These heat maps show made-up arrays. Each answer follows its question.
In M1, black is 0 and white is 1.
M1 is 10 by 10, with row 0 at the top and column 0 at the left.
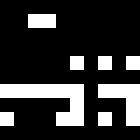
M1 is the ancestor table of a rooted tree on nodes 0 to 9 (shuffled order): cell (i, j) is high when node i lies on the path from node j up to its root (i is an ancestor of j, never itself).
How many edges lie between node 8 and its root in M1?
1
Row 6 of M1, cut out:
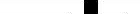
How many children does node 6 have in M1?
2
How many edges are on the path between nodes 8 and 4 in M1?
1
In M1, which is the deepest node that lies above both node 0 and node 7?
8
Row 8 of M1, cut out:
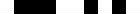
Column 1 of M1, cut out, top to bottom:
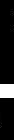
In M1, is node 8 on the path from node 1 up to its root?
no
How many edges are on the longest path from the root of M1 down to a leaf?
4
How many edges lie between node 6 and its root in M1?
0
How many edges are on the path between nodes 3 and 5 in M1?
6
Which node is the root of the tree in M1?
6
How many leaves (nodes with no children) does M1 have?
5
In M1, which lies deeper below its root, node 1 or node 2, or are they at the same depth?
node 2
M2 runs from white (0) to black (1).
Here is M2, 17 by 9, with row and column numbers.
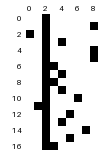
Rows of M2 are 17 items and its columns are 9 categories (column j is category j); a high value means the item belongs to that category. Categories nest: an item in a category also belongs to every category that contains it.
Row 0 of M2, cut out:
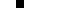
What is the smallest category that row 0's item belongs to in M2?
2
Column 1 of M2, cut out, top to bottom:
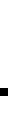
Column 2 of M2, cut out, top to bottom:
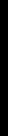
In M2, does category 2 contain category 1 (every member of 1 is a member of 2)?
yes
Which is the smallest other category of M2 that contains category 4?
2
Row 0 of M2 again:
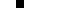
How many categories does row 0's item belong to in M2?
1
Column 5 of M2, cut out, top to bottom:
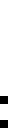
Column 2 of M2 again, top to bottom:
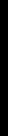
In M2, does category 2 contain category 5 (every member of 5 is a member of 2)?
yes
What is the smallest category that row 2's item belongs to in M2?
0
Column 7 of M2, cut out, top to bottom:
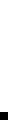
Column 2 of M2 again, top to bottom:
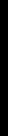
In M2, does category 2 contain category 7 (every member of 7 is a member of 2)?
yes
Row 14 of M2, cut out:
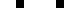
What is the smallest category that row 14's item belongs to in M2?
7
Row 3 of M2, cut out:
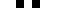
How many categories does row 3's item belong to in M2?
2
